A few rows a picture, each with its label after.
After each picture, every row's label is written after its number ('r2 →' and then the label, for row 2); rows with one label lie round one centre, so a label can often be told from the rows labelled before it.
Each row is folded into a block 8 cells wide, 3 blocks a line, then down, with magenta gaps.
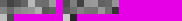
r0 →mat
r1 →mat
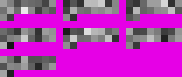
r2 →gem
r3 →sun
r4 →sun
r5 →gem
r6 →sun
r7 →gem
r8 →gem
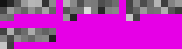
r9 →sun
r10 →gem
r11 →mat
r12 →mat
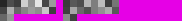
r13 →sun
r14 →sun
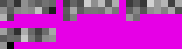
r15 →mat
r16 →sun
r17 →sun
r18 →gem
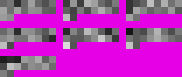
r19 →mat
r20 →mat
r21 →sun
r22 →mat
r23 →mat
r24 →mat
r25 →sun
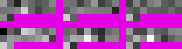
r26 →gem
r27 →mat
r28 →mat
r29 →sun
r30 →gem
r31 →gem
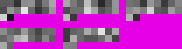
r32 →gem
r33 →gem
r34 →gem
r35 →gem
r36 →sun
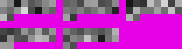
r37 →gem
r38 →mat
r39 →sun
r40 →sun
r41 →gem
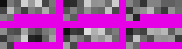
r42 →sun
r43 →sun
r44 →gem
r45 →gem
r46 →sun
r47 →sun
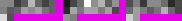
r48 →mat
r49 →sun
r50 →mat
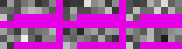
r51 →mat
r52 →sun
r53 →sun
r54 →gem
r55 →mat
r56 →gem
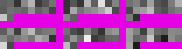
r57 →mat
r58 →sun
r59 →gem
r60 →mat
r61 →gem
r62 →gem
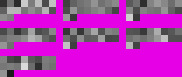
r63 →sun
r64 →mat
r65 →mat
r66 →mat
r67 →mat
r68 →mat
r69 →gem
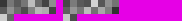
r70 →mat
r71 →mat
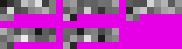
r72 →sun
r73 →gem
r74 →sun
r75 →gem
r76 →gem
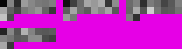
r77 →mat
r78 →sun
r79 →gem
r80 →mat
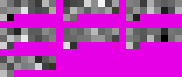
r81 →gem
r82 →sun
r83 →gem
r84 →gem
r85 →mat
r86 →gem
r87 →mat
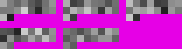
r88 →gem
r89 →gem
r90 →gem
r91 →sun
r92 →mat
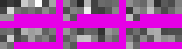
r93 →sun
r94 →gem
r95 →gem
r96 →sun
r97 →gem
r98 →mat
